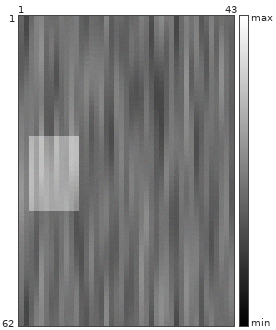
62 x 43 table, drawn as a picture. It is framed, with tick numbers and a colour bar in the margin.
Grain: streaks running down. Ninth with the highest average: middle left. Histogram: skewed, a long tail of high values. Odd patch: higher, in the middle left.
